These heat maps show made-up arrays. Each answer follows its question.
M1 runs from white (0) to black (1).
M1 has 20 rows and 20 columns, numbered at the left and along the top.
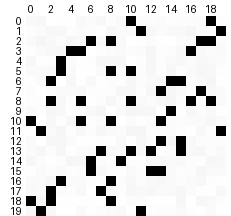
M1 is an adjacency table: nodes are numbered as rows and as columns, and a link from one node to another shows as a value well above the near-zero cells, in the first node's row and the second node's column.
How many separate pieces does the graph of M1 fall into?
2
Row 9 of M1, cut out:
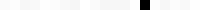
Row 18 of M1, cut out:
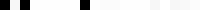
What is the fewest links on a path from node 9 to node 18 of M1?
4
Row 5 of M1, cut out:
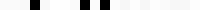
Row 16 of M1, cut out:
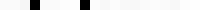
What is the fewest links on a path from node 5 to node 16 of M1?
2
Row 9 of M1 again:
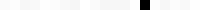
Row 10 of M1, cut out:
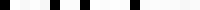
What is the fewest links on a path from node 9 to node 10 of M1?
5
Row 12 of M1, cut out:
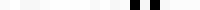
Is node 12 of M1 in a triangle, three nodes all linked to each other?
yes
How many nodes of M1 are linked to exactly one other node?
2
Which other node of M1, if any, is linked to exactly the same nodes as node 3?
none
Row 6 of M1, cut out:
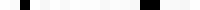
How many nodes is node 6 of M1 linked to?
3
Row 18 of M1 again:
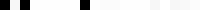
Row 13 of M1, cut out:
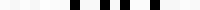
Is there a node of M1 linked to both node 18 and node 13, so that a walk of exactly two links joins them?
no
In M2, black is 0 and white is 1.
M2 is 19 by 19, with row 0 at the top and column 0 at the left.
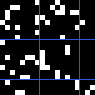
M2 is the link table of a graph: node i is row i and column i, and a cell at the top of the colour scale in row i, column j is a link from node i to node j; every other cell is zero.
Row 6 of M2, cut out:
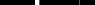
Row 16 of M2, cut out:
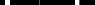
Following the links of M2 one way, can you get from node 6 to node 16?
yes
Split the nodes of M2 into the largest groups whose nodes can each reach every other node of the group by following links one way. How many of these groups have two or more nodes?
2
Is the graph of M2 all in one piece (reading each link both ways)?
yes
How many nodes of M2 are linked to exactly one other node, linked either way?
0
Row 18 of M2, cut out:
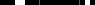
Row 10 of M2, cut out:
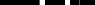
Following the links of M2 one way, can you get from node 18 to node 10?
yes
